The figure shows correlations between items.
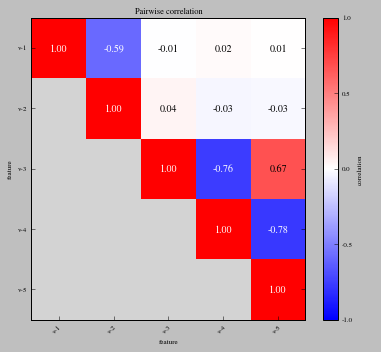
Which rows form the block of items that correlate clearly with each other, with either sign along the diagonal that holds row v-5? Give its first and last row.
v-3 to v-5
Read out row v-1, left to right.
1.00 -0.59 -0.01 0.02 0.01
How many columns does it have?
5
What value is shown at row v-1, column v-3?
-0.01
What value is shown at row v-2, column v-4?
-0.03
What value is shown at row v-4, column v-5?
-0.78
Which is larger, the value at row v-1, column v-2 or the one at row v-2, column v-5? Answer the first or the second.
the second
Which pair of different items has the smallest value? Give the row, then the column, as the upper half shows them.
v-4, v-5
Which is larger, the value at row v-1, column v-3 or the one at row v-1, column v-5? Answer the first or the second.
the second
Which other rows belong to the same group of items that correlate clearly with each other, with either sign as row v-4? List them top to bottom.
v-3, v-5
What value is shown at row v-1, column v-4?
0.02
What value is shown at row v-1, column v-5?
0.01
